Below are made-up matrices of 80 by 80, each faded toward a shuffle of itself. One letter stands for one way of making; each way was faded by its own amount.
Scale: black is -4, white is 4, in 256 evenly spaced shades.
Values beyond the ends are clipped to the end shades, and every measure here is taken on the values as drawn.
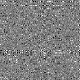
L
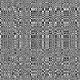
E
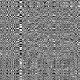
E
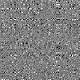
L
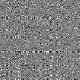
L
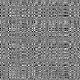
E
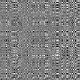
E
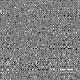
L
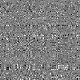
L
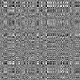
E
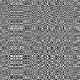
E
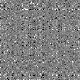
L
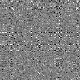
L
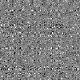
L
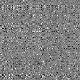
L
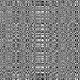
E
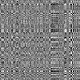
E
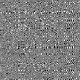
L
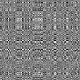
E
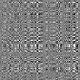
E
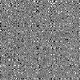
L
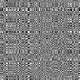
E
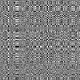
E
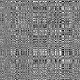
E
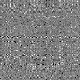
L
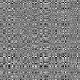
E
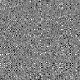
L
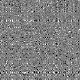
L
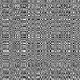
E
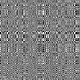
E
